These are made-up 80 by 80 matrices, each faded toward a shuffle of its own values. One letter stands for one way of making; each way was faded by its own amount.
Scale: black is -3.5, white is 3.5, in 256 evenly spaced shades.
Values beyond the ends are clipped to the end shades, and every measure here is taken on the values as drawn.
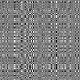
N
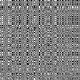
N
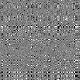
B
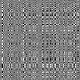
N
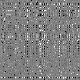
B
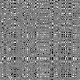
B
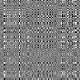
N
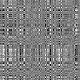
N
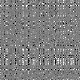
B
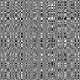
N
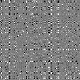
B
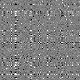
B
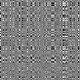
N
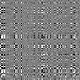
N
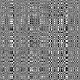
N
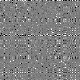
B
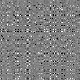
B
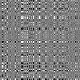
N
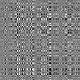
N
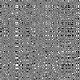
B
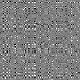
B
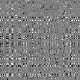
B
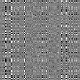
N
